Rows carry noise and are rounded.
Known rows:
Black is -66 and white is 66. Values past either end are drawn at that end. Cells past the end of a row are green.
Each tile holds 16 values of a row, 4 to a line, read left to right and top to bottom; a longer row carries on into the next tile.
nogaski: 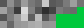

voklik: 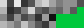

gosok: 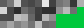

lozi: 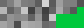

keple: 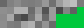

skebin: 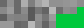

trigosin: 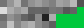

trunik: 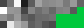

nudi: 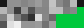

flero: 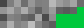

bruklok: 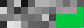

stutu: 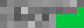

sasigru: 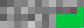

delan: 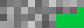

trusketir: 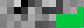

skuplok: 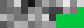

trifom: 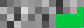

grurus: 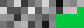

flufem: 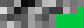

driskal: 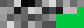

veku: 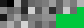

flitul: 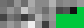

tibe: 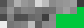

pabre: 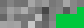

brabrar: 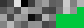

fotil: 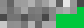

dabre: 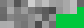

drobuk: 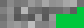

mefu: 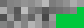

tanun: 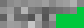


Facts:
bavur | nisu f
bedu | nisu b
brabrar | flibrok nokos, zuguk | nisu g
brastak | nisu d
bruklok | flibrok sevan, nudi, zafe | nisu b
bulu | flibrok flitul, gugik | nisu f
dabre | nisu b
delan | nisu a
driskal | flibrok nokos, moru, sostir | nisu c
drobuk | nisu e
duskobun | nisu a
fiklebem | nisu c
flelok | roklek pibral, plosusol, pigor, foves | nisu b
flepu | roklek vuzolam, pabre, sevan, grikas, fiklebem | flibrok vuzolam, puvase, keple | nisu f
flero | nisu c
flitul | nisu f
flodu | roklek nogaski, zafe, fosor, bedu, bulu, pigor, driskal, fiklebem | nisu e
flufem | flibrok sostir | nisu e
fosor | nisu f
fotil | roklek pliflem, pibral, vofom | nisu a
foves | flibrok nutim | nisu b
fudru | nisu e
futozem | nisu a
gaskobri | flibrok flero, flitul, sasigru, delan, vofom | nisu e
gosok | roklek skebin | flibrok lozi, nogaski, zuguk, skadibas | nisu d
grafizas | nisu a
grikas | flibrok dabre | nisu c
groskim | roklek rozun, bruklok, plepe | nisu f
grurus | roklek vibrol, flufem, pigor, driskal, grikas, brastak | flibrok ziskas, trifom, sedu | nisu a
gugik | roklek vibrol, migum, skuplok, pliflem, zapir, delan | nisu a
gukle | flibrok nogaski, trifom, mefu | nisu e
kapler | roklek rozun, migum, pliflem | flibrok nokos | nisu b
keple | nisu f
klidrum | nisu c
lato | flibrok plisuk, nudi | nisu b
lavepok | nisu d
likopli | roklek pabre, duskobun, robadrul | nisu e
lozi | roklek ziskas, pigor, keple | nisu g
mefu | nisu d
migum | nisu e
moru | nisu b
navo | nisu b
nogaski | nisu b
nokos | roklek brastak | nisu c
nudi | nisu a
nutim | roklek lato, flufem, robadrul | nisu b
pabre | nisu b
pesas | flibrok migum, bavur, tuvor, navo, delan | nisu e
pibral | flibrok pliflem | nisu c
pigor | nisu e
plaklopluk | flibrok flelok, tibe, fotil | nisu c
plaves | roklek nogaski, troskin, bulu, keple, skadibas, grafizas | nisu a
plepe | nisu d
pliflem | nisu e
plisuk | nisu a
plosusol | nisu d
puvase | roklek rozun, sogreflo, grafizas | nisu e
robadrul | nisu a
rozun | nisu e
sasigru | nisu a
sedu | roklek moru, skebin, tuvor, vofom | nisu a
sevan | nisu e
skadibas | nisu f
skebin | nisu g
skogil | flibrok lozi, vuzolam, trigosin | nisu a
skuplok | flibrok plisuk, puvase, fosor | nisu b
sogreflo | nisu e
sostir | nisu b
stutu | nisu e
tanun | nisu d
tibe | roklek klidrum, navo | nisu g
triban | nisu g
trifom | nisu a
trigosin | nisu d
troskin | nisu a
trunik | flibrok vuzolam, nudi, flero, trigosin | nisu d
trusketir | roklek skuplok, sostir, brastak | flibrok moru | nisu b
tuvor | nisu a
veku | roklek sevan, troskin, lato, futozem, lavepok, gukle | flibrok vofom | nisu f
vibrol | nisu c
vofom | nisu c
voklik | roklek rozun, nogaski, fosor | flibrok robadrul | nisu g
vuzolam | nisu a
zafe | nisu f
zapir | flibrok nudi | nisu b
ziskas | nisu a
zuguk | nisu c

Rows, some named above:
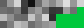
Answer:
skuplok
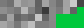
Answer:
plaves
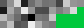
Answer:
nokos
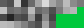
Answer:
plaklopluk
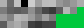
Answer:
foves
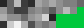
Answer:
lato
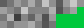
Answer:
ziskas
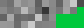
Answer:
plaves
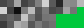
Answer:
gukle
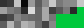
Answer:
gaskobri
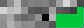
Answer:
vuzolam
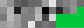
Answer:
moru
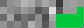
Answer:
sedu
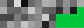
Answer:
bulu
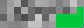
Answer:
brastak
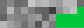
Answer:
dabre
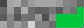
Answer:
klidrum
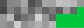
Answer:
plisuk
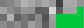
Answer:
sedu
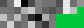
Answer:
kapler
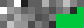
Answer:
skogil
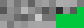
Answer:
fosor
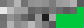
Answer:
trigosin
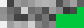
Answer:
robadrul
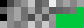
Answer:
vofom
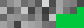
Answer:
lozi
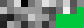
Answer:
pibral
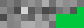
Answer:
skadibas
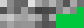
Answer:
nutim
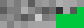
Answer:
fosor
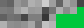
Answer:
flelok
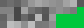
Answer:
sevan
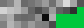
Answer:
vuzolam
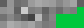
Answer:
zafe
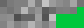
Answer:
pigor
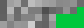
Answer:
navo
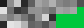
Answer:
zapir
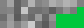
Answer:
migum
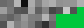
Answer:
pesas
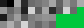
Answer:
veku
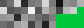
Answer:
grurus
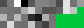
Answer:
kapler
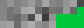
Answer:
flodu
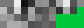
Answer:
flepu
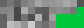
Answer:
sevan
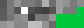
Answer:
zuguk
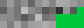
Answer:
fosor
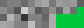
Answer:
groskim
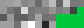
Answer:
gugik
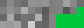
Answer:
pabre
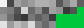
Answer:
robadrul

